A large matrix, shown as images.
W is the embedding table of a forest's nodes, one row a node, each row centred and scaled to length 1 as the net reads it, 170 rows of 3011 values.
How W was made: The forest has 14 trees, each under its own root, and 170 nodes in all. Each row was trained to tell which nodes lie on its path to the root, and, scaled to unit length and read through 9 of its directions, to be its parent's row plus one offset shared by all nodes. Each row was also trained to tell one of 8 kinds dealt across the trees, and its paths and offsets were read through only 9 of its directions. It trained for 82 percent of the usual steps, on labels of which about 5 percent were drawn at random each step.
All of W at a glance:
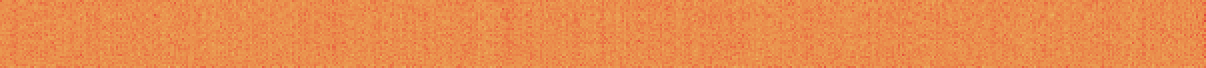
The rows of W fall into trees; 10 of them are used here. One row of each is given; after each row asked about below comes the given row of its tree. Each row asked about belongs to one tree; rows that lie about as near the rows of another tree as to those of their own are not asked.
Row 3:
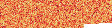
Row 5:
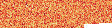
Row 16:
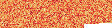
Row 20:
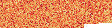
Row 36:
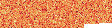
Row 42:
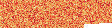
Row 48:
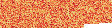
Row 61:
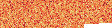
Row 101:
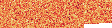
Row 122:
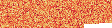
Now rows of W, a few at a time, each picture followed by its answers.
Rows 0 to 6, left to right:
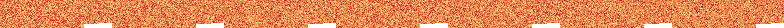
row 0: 5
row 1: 122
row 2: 3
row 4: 5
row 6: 20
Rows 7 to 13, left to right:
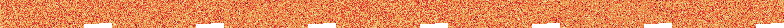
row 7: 36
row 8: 101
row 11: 36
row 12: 20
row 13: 61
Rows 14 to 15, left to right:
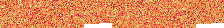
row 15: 36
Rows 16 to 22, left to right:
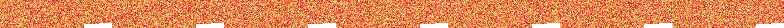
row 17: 122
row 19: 20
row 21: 101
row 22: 36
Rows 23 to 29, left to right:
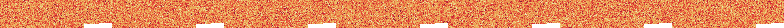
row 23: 3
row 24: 48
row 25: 48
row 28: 101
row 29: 5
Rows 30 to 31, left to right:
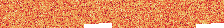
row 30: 101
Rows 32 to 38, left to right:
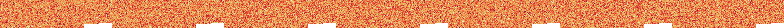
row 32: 61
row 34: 122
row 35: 36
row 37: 101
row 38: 122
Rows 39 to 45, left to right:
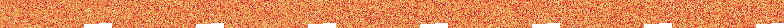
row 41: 61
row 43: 61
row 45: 61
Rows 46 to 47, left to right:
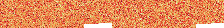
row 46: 61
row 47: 61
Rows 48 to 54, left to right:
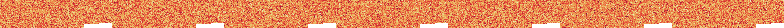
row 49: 42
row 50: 20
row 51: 48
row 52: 20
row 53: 101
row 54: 16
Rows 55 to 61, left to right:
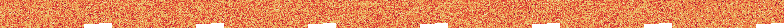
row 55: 20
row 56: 48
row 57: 20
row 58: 48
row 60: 48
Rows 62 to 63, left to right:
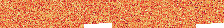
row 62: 20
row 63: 20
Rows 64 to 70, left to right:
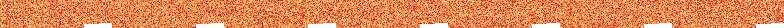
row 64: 16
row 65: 20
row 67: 5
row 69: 48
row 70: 16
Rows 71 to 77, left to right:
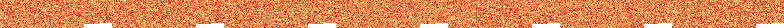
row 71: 16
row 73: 20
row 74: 101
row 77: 36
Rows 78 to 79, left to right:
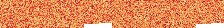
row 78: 122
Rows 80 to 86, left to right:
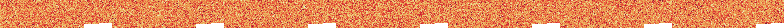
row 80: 36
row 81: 20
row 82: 48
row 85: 3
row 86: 61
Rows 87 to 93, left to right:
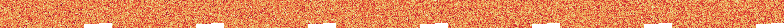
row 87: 42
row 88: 42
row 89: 61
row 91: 5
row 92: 3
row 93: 36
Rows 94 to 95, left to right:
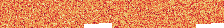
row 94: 5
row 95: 101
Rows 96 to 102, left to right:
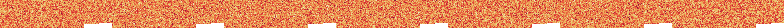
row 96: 36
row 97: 122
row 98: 48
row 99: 36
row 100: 122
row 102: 16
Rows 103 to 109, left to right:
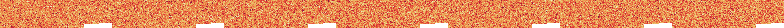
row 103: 48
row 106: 48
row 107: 61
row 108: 48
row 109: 48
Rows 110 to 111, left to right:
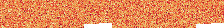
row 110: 20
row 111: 5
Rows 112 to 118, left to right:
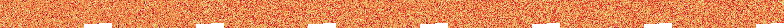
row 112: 101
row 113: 61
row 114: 42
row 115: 101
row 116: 16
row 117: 20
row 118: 3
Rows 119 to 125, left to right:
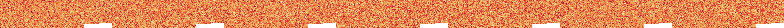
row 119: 61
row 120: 101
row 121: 5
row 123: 122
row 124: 101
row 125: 5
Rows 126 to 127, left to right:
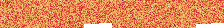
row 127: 48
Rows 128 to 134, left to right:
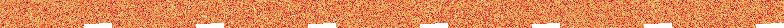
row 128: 36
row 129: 61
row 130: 36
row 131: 101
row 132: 5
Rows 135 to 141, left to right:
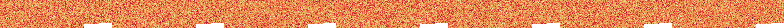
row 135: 5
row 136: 5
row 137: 48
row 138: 101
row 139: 61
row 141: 5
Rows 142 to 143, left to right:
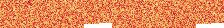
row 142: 36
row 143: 36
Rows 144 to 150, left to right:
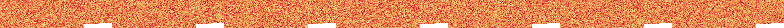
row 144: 61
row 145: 48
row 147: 101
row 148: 20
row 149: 101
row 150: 61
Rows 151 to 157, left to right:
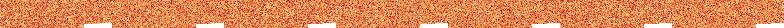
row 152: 20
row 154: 36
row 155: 48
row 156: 5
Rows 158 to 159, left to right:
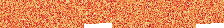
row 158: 122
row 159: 3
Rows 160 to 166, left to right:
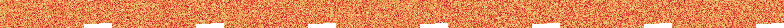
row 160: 48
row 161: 3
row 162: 36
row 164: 122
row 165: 36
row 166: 36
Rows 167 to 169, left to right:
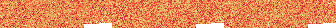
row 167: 20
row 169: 20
